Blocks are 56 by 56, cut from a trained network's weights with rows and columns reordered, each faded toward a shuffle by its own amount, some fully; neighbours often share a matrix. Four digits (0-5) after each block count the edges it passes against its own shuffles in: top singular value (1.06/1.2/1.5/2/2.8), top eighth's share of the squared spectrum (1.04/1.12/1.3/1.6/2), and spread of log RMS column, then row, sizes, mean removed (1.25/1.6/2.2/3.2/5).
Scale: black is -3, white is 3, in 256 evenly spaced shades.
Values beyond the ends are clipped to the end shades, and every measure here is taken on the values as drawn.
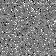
0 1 0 0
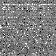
3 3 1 1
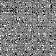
2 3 2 1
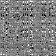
3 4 3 1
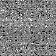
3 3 2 1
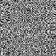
3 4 2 1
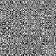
4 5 3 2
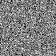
2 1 0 0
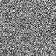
3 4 2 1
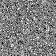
0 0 0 0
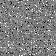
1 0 0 0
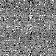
2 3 2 1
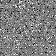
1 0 0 0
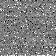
2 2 0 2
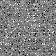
2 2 1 0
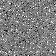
0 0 0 0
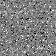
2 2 0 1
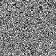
3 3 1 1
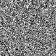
2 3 0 0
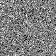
1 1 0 0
